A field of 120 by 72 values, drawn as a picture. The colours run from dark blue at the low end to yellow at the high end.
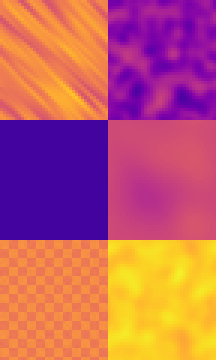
It is made of 3 by 2 panels. Panel 1,1: high, slanting down to the right. Panel 1,2: low, blotchy. Panel 2,1: very low, flat. Panel 2,2: middling, smooth, faint in contrast. Panel 3,1: high, checkered, faint in contrast. Panel 3,2: very high, blotchy, faint in contrast.
